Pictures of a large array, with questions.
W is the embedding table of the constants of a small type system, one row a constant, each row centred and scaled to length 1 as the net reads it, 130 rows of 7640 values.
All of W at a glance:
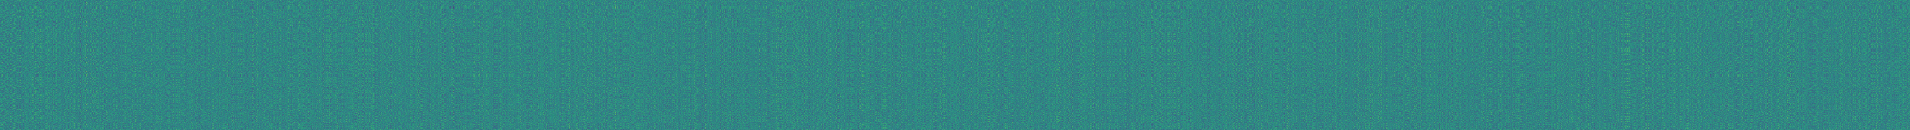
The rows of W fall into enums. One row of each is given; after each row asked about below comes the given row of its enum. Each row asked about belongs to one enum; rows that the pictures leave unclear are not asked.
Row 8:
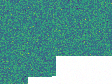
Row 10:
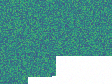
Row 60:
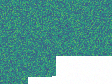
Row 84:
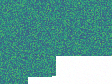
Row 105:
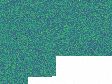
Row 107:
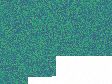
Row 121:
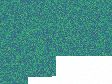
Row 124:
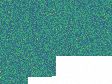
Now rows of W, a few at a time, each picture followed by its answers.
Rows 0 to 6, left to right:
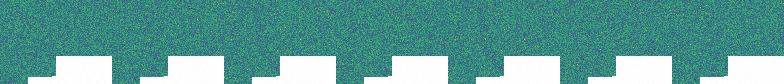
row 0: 10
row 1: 8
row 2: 124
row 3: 107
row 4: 124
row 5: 105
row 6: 8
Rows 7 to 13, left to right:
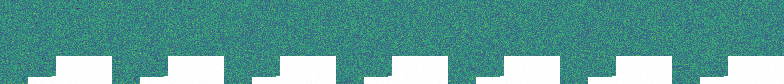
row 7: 8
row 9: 84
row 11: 60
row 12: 84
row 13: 107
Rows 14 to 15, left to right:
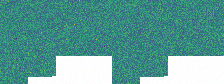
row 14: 105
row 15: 84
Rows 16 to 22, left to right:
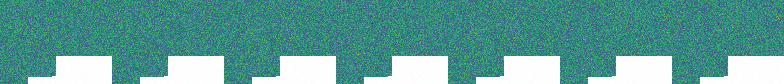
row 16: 10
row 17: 60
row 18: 121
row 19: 8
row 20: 121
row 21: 124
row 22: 124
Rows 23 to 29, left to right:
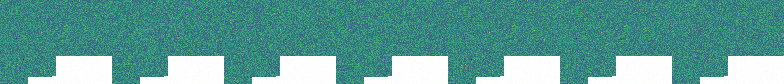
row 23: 105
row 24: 121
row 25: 124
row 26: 107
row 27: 105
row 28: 105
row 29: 84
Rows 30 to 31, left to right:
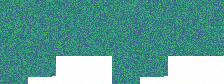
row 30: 10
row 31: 84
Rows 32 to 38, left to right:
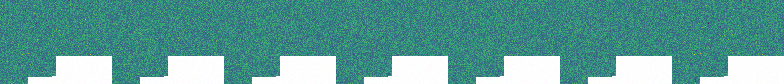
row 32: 8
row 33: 121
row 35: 10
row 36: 107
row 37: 10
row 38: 8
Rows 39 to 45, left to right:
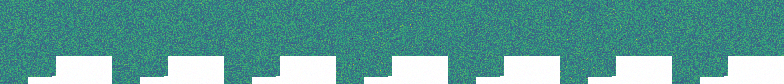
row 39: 10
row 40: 107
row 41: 107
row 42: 105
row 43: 84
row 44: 124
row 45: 10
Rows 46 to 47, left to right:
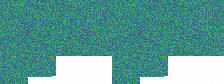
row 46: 84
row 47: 84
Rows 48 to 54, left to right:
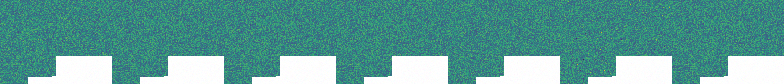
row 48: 121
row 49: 107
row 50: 107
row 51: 107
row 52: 84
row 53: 105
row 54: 107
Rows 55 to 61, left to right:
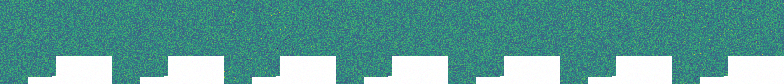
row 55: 10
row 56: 84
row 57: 124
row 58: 10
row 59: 107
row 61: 8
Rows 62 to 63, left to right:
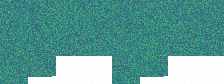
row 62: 124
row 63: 107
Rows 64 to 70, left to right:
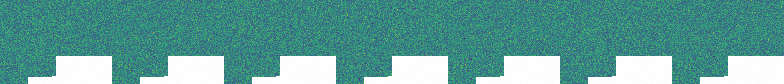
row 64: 107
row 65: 105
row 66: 10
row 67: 8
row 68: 105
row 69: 121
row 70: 105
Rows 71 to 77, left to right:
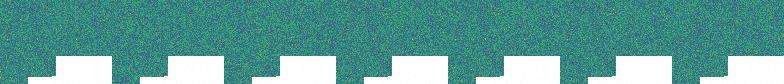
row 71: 124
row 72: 10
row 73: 107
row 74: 124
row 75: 124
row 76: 124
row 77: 84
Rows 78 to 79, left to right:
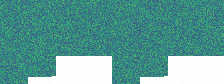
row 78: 107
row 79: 84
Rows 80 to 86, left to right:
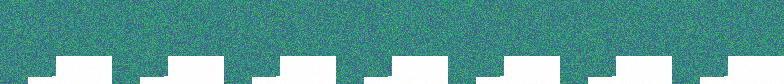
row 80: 10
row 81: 107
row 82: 60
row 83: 124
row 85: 121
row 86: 10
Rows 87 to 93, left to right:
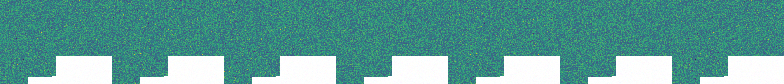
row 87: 105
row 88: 8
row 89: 124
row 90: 107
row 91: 8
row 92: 107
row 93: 105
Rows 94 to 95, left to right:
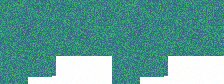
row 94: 84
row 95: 84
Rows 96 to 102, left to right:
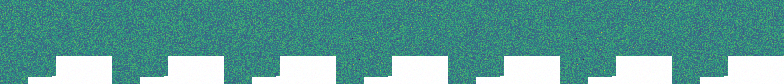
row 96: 60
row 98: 10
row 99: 105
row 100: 84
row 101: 105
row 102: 84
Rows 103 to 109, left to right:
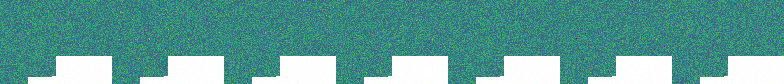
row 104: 124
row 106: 105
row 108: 105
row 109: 10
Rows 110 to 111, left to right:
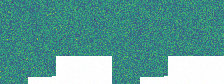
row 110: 124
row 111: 84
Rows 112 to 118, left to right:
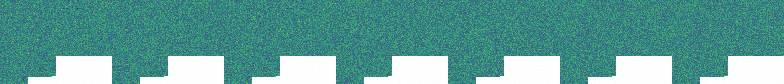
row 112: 8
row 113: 107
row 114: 8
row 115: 10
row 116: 121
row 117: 84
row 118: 84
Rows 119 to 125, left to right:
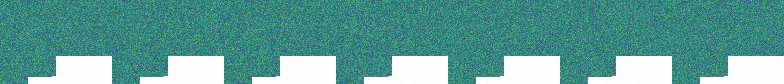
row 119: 121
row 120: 8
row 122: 10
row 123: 105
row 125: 105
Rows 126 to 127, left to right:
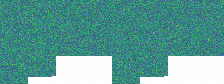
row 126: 107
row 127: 105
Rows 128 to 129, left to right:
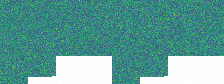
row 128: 105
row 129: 60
